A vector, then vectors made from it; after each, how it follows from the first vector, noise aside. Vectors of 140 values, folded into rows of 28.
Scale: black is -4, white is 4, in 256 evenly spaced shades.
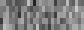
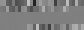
partly zeroed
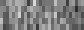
negated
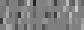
partly zeroed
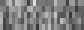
negated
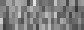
negated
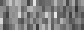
negated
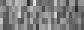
negated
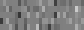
partly zeroed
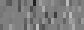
partly zeroed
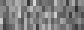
negated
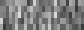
negated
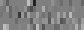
partly zeroed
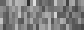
negated
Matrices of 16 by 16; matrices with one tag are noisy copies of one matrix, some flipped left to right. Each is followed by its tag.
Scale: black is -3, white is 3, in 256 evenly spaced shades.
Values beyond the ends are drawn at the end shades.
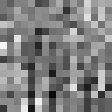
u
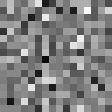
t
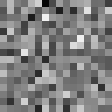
t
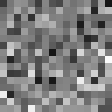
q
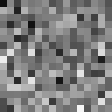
q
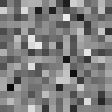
t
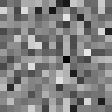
t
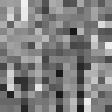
u
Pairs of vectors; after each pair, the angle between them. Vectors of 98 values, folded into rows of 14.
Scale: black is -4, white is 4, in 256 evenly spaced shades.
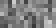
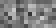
orthogonal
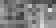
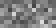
partly aligned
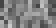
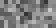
partly opposed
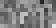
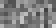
nearly parallel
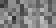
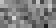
partly opposed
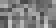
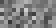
partly opposed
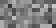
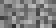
partly aligned
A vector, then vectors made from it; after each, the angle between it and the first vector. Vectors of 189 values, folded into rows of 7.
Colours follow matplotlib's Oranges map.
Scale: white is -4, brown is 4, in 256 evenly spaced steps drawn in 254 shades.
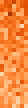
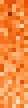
nearly parallel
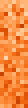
nearly opposite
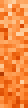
nearly opposite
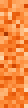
orthogonal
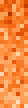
nearly parallel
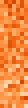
partly aligned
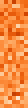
partly aligned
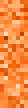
orthogonal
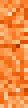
orthogonal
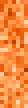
partly aligned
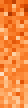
nearly parallel
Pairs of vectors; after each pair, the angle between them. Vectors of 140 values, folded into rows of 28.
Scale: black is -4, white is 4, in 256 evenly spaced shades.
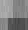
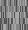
orthogonal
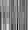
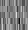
partly aligned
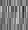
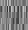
nearly opposite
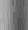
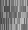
partly opposed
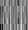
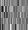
partly aligned
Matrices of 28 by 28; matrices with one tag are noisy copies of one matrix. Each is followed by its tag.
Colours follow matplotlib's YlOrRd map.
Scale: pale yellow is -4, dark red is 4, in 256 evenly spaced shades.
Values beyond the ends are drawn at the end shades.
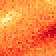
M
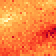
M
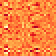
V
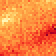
M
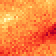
M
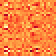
V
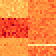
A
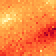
M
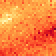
M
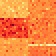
A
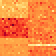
A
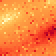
M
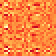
V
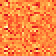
V
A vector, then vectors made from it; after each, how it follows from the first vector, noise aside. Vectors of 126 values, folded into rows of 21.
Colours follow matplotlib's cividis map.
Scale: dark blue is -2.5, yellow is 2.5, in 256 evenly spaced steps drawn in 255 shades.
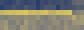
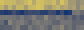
negated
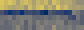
negated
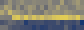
reversed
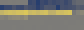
partly zeroed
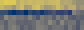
negated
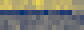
negated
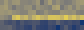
reversed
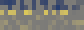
partly zeroed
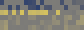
partly zeroed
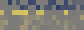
partly zeroed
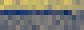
negated
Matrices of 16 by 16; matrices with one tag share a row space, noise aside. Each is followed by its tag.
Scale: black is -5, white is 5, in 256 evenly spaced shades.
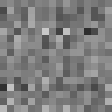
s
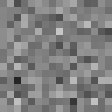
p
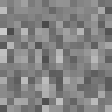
s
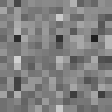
p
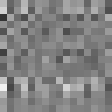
s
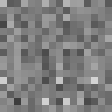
s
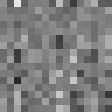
p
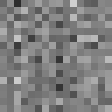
p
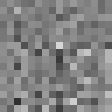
p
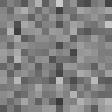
p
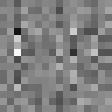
p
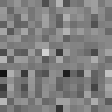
s
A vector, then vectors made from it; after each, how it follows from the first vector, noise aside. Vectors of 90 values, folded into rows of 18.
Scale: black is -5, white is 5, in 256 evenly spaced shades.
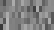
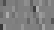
partly zeroed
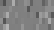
partly zeroed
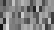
scaled up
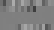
partly zeroed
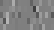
partly zeroed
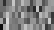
scaled up
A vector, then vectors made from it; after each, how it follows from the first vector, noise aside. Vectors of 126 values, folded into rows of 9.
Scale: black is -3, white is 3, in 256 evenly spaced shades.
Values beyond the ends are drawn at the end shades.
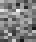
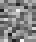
sign-scrambled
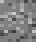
partly zeroed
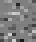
partly zeroed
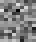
sign-scrambled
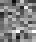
reversed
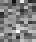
reversed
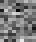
sign-scrambled
